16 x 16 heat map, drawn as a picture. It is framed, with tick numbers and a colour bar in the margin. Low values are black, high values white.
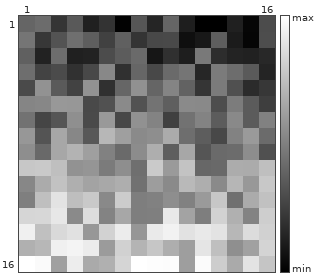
Grain: fine. Slope: up to the bottom. Stripes: none. Average level on the scale: 50%. Ninth with the lowest average: top right.
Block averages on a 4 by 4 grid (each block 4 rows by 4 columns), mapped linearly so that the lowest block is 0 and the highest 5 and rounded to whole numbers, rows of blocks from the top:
1100 | 2221 | 4333 | 5454
